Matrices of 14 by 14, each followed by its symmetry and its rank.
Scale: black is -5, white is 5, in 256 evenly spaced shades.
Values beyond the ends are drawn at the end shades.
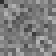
symmetric, full rank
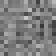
neither, rank three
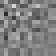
antisymmetric, rank two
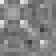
symmetric, rank three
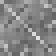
symmetric, full rank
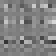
neither, rank two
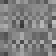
neither, rank two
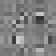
antisymmetric, rank two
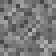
symmetric, full rank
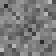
symmetric, full rank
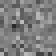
neither, rank three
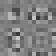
antisymmetric, rank two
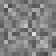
symmetric, rank three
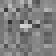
neither, rank three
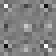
symmetric, rank three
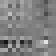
neither, rank two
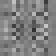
neither, rank two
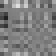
antisymmetric, rank two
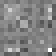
symmetric, rank three
